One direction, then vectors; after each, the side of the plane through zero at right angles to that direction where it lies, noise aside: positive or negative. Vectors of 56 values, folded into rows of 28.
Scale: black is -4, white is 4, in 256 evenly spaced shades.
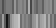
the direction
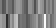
positive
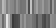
negative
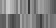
negative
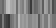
positive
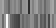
negative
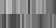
negative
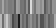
negative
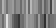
negative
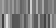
negative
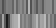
positive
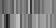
positive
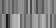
positive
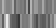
negative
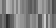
positive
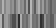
negative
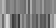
negative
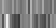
negative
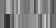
positive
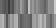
positive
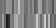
positive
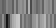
positive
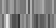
negative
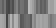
positive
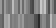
negative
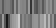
positive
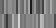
positive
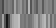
positive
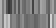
negative
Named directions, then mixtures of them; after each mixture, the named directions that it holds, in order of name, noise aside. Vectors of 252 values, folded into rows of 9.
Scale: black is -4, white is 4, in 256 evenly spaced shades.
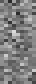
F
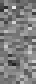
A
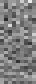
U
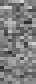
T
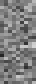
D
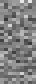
U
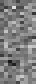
A, D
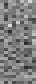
D, U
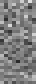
U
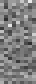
U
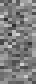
F, U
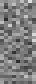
U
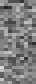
T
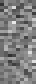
A, T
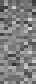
A, D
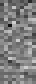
A, U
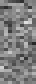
T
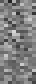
F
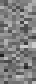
D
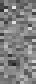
A
